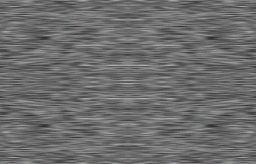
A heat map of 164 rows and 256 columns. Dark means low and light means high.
Histogram: bell-shaped. Mirror symmetry: left to right and top to bottom. Grain: streaks across. Slope: none.
